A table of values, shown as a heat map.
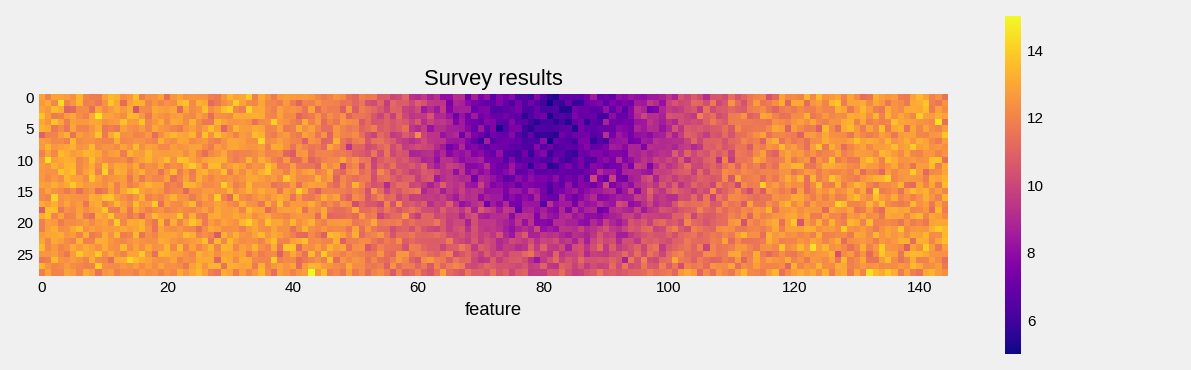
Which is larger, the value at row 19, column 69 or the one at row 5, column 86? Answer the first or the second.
the first
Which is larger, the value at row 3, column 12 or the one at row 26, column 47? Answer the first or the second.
the first
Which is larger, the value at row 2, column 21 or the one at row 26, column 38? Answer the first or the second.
the first
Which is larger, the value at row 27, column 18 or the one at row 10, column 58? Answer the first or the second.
the first
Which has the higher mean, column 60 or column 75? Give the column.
60
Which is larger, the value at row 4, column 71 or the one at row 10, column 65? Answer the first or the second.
the second
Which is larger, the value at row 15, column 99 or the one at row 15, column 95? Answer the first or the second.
the first
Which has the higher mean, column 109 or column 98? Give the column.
109
